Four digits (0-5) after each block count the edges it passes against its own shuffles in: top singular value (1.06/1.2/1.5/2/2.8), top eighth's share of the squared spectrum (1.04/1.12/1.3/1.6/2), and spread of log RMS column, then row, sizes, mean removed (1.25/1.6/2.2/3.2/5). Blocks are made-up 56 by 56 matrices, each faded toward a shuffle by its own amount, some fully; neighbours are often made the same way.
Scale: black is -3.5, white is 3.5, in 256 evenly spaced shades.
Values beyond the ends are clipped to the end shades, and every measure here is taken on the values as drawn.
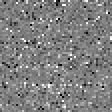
1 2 1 2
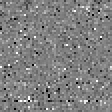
2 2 0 1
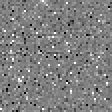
2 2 0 0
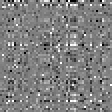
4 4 2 2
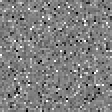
2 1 0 0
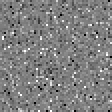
2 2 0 0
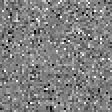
2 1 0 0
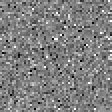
2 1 0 0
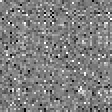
3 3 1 1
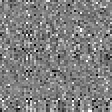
4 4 2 2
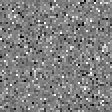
0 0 0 0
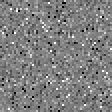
0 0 0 0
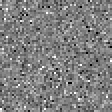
0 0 0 0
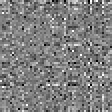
4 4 2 2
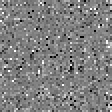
3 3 1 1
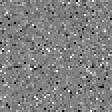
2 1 0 0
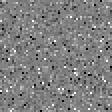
0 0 0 0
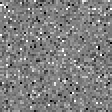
0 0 0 0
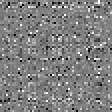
4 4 2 2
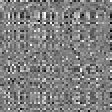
5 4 3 3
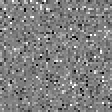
3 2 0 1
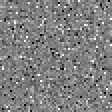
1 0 0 0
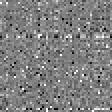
4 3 1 2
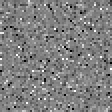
2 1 0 0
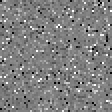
1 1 0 0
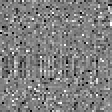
3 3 0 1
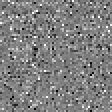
3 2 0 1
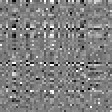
5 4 3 3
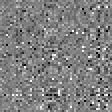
4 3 2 2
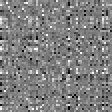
4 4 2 2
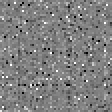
3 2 0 1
